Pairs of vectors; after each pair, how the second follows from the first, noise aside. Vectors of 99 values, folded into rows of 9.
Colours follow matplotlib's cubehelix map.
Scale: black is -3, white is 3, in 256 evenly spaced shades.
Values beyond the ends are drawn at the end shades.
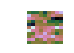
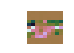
partly zeroed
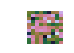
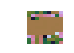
partly zeroed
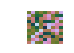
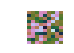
reversed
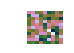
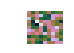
reversed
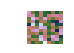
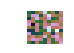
reversed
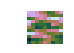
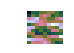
wrapped around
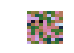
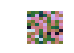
reversed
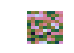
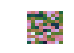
negated
